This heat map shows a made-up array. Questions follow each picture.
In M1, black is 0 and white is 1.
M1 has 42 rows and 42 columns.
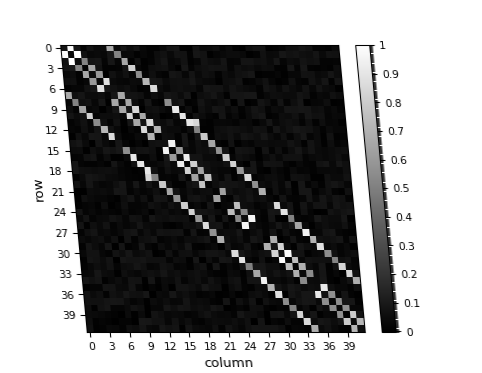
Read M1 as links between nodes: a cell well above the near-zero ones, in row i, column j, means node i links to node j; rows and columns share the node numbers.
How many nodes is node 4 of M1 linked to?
3
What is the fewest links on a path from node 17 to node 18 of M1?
1
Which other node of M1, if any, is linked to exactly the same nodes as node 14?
node 22
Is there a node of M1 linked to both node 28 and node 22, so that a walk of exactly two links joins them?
yes
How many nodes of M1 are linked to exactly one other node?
0
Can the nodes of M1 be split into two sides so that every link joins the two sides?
no
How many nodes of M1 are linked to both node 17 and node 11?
2
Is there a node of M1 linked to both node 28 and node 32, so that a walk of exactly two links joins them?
no
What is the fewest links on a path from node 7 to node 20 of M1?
6
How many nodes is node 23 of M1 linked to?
3
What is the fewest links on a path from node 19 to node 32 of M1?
3
